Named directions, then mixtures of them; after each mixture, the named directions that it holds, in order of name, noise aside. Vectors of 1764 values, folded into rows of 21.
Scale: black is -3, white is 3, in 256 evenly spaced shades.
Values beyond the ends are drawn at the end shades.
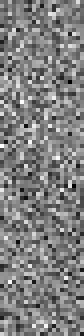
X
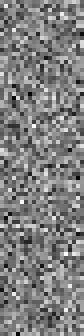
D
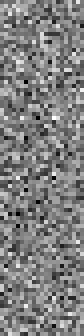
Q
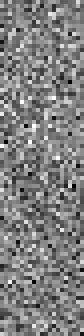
X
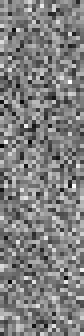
X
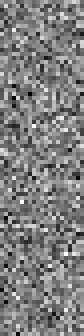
D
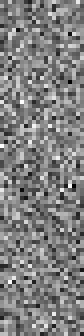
X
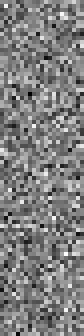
D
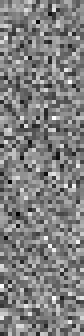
Q, X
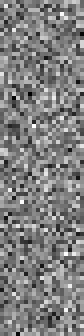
D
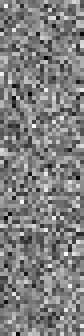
D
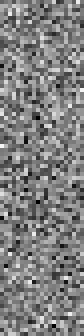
Q, X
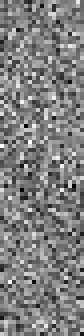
X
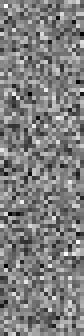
D, Q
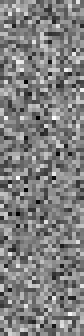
Q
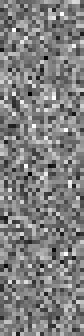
D, X
